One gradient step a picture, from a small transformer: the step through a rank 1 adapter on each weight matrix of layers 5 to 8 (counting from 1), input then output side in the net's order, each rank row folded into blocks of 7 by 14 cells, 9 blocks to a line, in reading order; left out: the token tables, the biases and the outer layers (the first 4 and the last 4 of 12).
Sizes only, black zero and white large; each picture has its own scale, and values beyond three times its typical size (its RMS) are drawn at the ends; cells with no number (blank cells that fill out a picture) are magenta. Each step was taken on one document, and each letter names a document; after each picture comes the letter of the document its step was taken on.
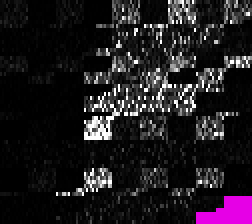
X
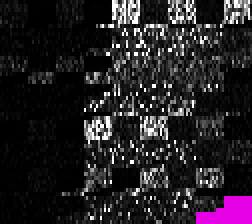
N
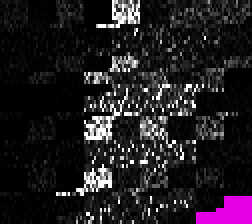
X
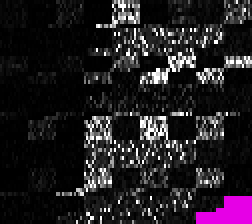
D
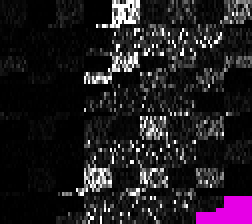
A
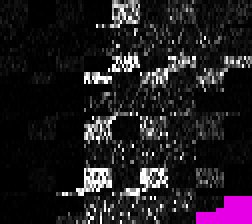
A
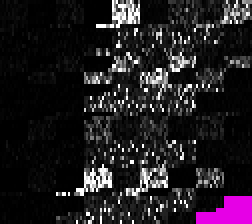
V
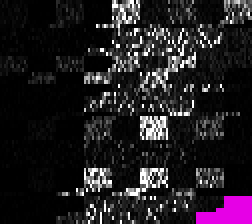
A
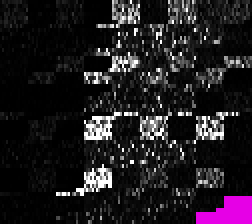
X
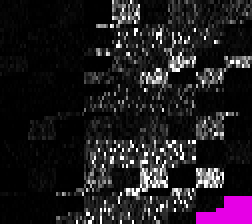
V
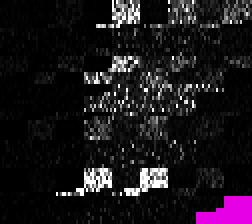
V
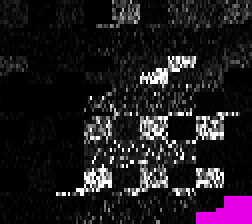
X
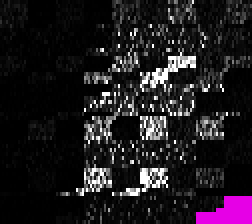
A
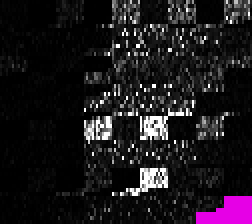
N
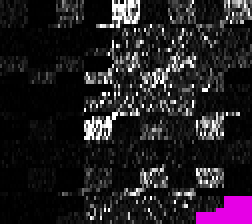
N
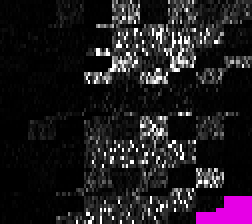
V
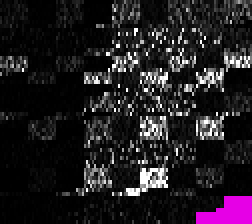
A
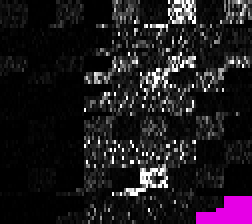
A
